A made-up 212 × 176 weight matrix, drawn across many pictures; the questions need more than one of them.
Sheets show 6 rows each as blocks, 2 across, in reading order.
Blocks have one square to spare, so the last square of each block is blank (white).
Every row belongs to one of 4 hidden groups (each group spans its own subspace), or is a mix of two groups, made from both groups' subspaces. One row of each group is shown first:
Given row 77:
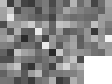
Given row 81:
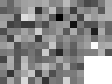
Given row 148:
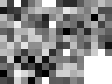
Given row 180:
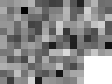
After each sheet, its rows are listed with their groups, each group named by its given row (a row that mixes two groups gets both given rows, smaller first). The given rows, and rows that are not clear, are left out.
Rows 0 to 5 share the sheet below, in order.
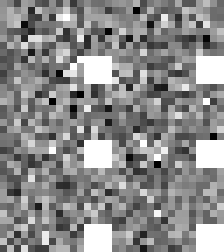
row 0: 81 and 180
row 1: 180
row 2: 148 and 180
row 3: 148
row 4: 81
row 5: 77
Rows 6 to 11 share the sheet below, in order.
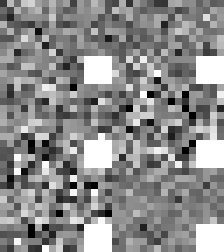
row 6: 77
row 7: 148
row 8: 148
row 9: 81
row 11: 148
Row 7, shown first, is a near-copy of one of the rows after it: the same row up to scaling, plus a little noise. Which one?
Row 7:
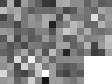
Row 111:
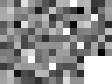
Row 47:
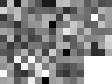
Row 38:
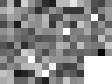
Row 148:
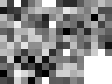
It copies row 47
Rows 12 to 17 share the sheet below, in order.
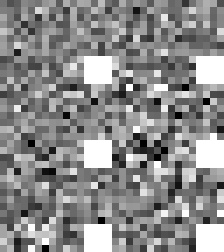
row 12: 81
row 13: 77 and 180
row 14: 148
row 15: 148
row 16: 148
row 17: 180
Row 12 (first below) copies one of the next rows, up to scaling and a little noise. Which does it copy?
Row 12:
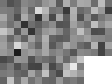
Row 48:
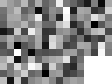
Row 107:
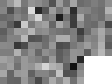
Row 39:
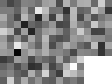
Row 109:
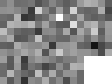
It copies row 39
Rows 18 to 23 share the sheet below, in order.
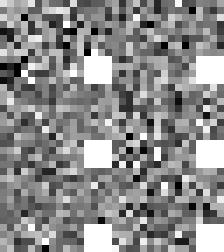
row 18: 77 and 180
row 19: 180
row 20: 77
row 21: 81
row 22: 148
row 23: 180
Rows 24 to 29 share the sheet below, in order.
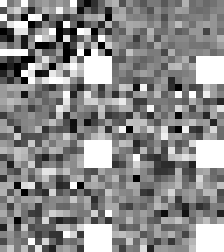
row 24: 77
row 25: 77
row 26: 81 and 180
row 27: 148 and 180
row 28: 81 and 180
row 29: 180
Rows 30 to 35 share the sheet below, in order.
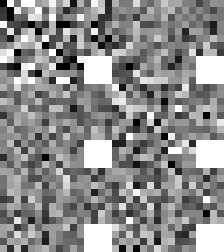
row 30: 77
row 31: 77
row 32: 81 and 148
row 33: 77
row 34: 81
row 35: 81
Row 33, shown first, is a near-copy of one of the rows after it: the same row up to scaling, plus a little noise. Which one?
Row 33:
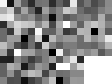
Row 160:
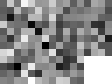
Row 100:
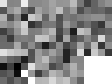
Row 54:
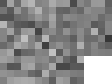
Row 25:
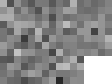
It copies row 25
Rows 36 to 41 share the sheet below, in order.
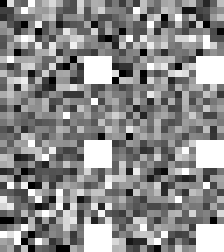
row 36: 77 and 180
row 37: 180
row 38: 148
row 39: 81
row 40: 77
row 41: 148
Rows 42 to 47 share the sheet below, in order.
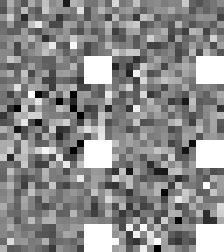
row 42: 180
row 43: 77
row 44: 81
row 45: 81
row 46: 180
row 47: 148
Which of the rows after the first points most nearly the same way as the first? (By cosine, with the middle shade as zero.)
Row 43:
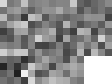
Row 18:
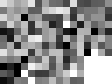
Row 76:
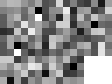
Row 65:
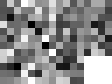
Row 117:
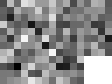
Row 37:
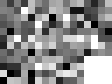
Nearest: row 18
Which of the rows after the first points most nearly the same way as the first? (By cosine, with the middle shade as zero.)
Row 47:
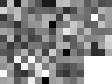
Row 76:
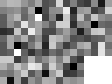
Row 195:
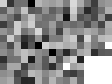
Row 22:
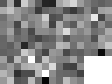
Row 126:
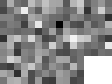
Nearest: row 22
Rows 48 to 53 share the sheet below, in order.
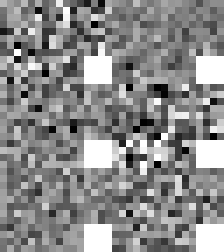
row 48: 81
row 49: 77
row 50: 180
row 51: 148
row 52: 81 and 180
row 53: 180
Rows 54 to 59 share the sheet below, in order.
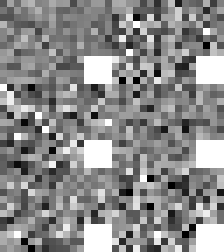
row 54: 77
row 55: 81
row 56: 77
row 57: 180
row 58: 77
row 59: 81
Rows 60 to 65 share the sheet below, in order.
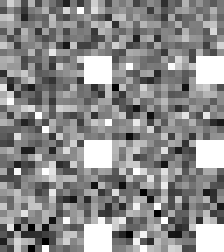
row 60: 148 and 180
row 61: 77
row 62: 77
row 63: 77
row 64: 148
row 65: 77
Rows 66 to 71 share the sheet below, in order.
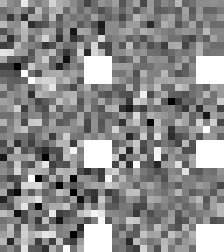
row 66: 77
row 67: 180
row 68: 81 and 148
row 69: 81
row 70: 81
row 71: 77 and 148
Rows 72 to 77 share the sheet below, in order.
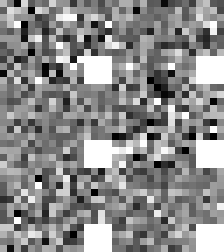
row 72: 81
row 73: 77 and 180
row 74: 180
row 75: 77 and 148
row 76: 81
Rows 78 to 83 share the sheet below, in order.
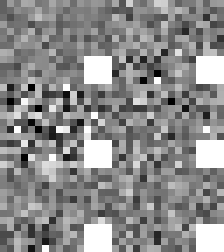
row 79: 148
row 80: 180
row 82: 148
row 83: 81
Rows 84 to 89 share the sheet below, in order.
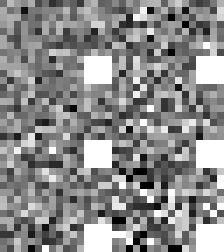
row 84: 180
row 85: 81
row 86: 77 and 148
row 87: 180
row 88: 148
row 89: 77
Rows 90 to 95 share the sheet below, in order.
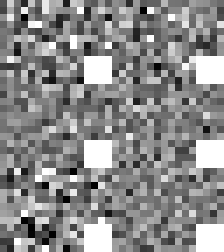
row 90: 180
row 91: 81
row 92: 180
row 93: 81
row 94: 148
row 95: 148
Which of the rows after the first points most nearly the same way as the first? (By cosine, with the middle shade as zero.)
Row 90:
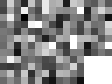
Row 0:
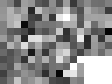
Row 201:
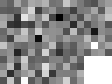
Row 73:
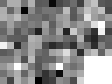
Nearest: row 201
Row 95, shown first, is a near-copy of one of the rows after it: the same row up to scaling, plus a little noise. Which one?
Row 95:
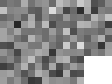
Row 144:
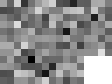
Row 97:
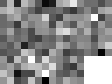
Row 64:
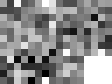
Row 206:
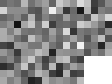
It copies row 206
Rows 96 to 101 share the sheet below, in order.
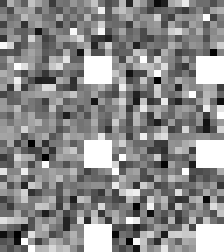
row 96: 77
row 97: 148
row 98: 148
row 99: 180
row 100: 77
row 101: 77
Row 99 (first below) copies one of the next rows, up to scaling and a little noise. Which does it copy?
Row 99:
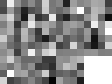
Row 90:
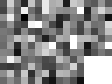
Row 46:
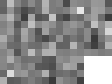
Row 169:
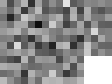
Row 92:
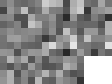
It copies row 46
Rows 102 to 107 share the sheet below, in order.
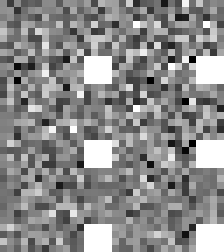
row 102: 77 and 81
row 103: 77 and 81
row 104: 180
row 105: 81
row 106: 81 and 180
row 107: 81
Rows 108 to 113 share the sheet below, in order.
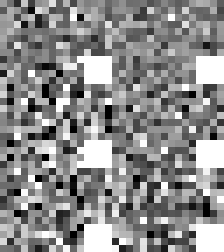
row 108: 81 and 180
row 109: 81
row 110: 180
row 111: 148
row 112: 81
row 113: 180
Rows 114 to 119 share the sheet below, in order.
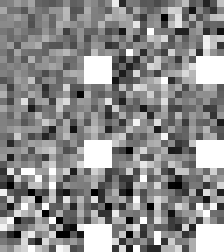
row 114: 180
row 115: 77 and 180
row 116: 180
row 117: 77
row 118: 77
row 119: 81
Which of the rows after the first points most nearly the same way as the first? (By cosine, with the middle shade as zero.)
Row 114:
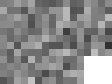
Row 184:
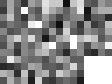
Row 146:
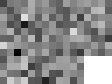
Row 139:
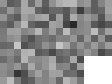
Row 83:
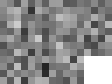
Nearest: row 83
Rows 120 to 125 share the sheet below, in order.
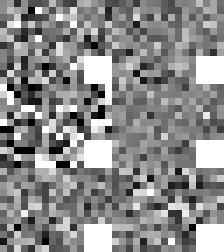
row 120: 81
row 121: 77 and 81
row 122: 77
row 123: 77 and 81
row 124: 81 and 148
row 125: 81 and 180
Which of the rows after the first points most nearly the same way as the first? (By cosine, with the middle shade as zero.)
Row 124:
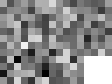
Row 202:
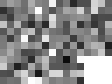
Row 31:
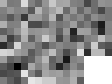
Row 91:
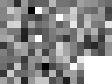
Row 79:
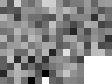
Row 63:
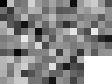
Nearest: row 79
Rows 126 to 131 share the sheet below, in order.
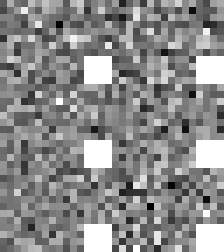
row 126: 77 and 180
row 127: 180
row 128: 81
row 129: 180
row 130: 148
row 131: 81
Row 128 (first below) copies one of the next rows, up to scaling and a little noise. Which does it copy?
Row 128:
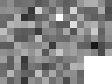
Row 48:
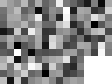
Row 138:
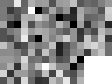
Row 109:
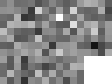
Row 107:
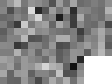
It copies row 109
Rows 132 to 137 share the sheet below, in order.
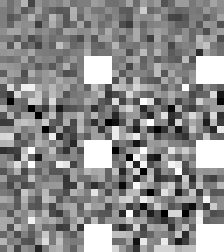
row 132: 180
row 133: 81
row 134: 77
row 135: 77
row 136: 81
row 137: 180
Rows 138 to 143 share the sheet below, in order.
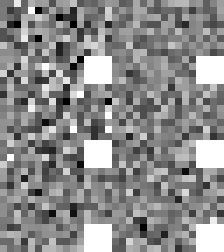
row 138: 81
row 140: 180
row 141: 81 and 148
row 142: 180
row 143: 148
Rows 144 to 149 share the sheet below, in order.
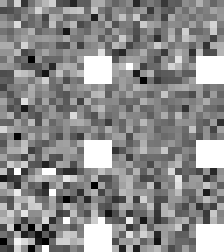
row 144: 148
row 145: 77
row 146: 77 and 81
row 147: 77 and 148
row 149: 81
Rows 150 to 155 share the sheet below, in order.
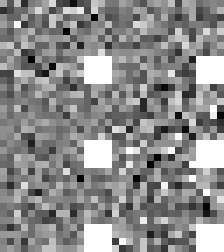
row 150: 148
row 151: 81 and 180
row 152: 148
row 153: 77 and 180
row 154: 180
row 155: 180
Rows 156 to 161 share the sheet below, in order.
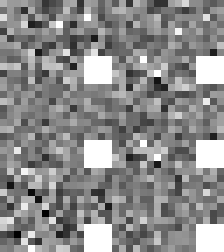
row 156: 148 and 180
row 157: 148
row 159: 148
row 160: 77
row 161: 81
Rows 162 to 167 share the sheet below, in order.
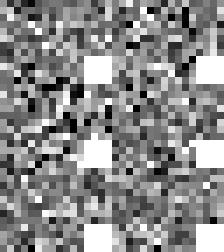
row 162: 77
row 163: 81
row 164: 180
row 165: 81
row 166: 77 and 180
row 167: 148
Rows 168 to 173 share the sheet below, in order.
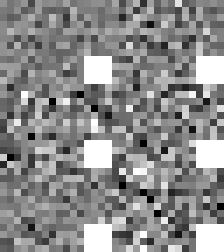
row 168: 180
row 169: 180
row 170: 180
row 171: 148
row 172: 148
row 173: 77
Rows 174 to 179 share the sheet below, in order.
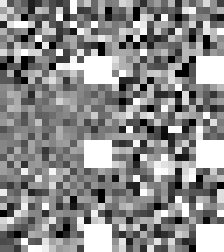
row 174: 77 and 81
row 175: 81 and 180
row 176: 81
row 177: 180
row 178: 77
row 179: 180
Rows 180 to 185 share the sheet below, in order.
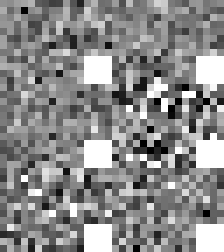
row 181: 148
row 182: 148 and 180
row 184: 180
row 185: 81
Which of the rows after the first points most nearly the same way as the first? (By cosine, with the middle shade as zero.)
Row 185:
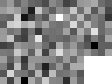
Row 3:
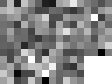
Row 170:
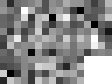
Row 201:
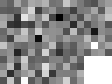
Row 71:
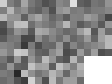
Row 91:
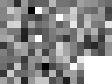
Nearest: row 91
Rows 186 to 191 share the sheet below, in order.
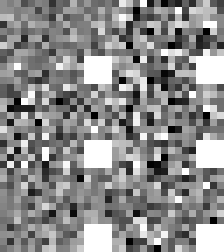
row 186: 77
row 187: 180
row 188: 81
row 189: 81 and 180
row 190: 180
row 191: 148
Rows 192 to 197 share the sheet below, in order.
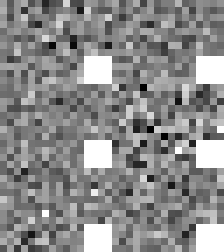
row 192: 180
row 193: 180
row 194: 81
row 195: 77 and 180
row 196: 77 and 81
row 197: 81
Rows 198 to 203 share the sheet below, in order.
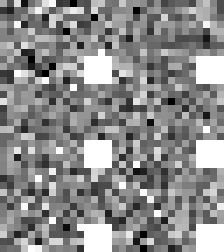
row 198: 148
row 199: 180
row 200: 77 and 148
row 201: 81
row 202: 77 and 148
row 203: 77
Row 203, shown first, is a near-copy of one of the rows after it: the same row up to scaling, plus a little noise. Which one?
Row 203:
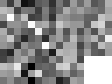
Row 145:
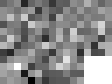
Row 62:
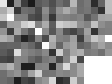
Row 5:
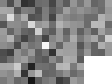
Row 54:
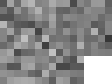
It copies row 5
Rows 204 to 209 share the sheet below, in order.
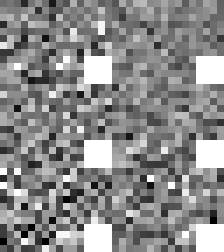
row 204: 77
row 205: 77
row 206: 148
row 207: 77 and 148
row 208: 77 and 148
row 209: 81
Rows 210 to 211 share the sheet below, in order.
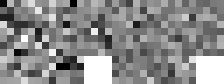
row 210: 77
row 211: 81
